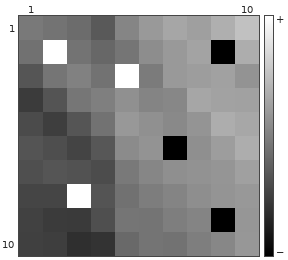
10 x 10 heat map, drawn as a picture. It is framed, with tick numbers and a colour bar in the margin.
Seam: vertical, 40% of the way across, the right part higher. Calmest part: middle right. Lone odd cells: 6, 3 higher and 3 lower than their neighbours. Slope: up to the top right.
